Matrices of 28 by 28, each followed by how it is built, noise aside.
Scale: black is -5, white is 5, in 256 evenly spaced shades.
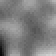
smooth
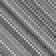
Toeplitz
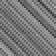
Toeplitz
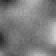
smooth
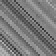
Toeplitz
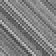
Toeplitz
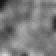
smooth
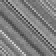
Toeplitz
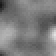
smooth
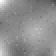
smooth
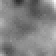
smooth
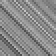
Toeplitz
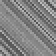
Toeplitz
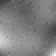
smooth
